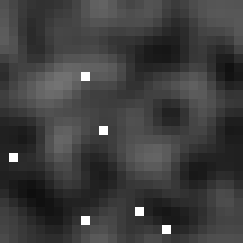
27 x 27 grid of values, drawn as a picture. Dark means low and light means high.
Odd rows or columns: none. Mirror symmetry: none. Histogram: skewed, a long tail of high values. Lone odd cells: 6, each higher than its neighbours. Ninth with the lowest average: bottom left. Roughest part: bottom middle.
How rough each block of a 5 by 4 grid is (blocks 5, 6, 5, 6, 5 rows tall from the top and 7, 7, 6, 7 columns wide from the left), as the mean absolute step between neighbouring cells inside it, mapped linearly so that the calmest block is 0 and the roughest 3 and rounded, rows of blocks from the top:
0000
0100
0100
1000
0130
